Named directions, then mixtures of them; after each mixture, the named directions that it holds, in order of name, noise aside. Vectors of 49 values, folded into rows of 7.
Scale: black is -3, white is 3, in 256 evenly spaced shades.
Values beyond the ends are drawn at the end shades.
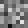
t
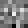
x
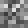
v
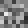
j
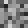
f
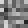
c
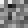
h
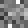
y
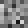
t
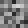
j, v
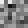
h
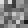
c, h, j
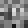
c, v, x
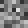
c, t, v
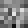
x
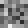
t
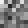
c, h, v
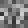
j, x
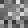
j, t, y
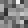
c, t, y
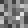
j, t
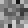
j, x, y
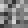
h, t, v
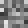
c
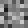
c, j, t
